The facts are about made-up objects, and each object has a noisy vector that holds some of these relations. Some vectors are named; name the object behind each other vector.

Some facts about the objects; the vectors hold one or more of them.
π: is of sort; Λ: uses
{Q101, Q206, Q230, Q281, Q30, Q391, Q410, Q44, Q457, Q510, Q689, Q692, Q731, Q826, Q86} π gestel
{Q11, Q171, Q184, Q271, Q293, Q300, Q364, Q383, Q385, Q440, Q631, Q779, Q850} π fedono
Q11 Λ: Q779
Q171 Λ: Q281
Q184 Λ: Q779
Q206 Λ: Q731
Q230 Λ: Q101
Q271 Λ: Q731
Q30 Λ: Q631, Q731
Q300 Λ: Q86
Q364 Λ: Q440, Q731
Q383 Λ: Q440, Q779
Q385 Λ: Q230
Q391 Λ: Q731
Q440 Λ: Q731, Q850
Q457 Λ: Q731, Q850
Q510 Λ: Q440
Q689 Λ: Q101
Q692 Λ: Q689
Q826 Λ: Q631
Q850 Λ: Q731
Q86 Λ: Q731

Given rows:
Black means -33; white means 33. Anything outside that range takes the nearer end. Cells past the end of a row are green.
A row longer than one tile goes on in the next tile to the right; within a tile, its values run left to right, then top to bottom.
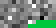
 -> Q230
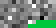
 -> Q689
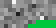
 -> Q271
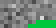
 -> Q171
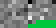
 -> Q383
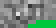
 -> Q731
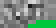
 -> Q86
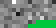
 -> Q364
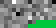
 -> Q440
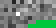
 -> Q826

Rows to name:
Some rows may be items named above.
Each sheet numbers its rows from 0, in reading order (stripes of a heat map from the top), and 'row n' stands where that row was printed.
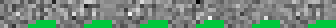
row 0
Q510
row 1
Q86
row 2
Q30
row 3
Q779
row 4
Q293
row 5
Q457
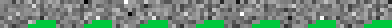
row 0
Q692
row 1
Q779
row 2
Q850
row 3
Q510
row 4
Q281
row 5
Q631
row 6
Q510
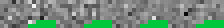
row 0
Q101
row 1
Q457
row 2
Q300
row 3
Q385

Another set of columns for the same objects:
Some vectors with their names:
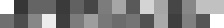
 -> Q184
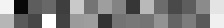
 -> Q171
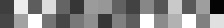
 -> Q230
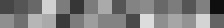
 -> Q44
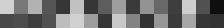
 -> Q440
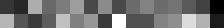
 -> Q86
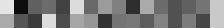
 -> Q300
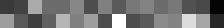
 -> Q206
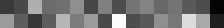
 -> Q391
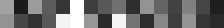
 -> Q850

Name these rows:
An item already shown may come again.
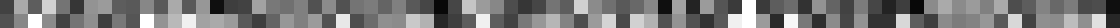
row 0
Q101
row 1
Q731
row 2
Q510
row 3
Q850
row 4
Q30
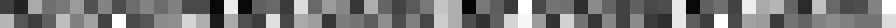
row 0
Q86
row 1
Q300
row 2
Q271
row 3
Q631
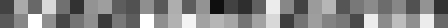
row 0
Q101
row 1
Q281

